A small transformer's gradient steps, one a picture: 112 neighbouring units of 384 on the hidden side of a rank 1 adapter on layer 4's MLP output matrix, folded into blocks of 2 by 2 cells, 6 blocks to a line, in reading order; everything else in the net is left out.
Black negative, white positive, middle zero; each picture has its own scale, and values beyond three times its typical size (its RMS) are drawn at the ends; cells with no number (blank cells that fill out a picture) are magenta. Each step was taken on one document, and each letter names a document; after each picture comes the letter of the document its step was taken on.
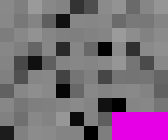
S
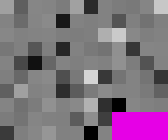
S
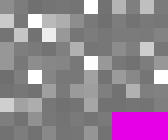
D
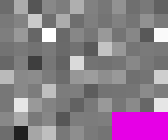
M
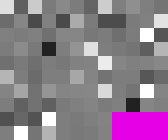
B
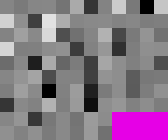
D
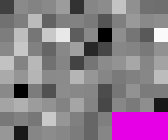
M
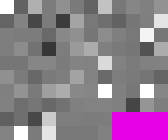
B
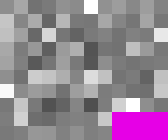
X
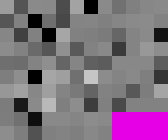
X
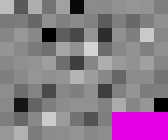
M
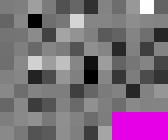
D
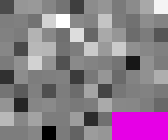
M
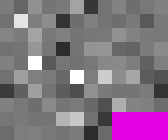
S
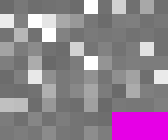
D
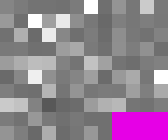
D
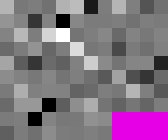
X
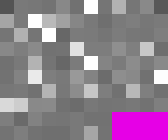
D
